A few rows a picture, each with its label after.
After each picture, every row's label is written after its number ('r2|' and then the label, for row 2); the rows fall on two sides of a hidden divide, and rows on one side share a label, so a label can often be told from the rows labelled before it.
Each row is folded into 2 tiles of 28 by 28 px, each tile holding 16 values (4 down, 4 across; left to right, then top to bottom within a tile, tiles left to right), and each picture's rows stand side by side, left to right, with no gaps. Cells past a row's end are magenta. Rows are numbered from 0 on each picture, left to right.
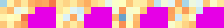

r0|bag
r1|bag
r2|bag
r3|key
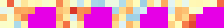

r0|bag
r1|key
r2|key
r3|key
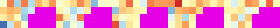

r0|key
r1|bag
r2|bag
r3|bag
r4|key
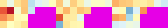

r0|key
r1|key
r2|bag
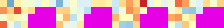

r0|key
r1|key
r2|bag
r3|bag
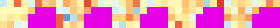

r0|bag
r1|bag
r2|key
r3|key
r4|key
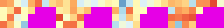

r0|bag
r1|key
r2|key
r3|bag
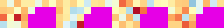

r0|key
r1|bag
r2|bag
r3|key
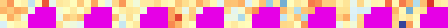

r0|key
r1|bag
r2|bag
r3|bag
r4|bag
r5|bag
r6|key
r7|bag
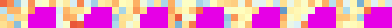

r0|bag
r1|key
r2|key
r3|key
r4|key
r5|bag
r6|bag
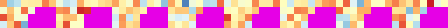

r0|key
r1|key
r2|key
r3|key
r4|bag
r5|key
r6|bag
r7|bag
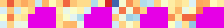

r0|bag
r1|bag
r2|key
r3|bag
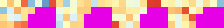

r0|key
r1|key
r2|bag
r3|key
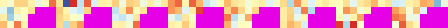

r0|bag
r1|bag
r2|key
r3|bag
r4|bag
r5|key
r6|bag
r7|key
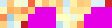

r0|bag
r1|key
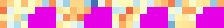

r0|bag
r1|key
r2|key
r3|key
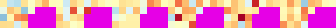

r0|key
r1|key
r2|bag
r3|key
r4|bag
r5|bag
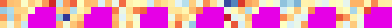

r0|bag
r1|bag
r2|bag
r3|key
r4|key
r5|key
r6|bag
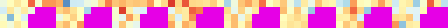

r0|bag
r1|key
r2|bag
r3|bag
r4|key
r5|key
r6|key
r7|bag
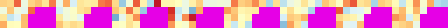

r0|bag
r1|bag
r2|key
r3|bag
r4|bag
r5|key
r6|bag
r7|key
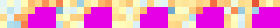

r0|bag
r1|bag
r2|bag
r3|bag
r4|bag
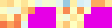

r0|bag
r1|key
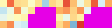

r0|bag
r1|bag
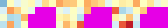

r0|key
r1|bag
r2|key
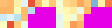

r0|bag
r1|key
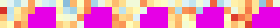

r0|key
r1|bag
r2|bag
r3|key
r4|key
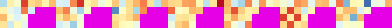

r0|bag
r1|key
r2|bag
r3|key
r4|key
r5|key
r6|key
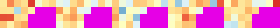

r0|bag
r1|key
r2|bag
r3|key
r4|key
